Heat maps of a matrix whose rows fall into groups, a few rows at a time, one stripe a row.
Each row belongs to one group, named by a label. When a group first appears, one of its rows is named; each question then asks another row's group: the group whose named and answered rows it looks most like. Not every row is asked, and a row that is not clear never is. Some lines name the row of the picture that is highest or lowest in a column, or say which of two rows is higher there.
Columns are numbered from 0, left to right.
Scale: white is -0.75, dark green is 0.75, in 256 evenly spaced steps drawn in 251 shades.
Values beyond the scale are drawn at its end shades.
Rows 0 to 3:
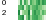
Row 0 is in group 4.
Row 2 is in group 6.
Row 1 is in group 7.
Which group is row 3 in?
7
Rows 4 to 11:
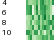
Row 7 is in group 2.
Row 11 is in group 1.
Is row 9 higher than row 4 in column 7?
No
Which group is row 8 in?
1
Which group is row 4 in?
6
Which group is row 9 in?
2
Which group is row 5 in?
7
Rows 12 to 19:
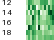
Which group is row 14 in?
1
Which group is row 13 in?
4
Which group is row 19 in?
4
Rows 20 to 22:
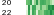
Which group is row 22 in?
4
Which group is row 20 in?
7
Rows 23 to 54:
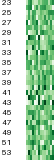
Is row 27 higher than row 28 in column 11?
No
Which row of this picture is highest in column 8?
33
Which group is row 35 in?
7
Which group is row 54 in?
1
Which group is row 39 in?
2
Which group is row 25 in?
4
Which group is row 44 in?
6
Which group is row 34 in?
6
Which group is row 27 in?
6
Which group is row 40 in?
2
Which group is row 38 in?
2
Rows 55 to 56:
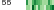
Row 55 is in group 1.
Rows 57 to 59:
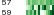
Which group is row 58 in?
2
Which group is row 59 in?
1
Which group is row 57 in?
4
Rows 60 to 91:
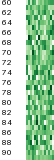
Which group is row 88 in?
7
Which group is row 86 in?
7
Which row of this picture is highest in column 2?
88
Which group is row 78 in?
1
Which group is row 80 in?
4
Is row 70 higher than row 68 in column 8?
No
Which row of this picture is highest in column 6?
67
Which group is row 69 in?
2
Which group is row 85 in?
2
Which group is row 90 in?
4
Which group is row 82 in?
4
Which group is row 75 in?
4
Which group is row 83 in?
7
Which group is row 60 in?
4
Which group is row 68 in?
7
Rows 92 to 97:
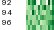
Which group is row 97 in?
4
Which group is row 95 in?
6
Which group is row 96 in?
1
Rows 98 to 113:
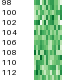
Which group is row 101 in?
2
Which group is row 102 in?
7
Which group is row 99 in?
2
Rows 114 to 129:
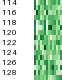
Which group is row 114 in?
6
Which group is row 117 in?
7
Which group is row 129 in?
1
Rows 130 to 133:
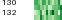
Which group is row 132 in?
2
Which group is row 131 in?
1
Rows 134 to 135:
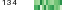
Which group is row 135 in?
7
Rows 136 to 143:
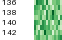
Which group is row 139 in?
2
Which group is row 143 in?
1
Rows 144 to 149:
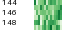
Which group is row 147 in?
1
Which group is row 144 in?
6
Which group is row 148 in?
7
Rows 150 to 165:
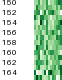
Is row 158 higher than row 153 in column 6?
Yes
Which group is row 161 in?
1
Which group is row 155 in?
1
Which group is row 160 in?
7
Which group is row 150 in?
1
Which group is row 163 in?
1
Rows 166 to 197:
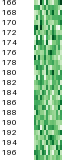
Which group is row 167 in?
7
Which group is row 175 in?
6
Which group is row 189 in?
1
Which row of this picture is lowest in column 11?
171
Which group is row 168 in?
2
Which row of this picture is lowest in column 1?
175
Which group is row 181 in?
4
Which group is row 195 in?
4
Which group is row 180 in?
2
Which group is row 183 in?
2
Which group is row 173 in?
4
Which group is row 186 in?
1
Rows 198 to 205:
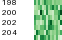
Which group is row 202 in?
6
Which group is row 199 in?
2
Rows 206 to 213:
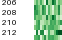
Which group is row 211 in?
7
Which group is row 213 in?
7
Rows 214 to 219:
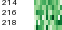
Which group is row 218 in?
4
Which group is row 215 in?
2
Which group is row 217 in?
2
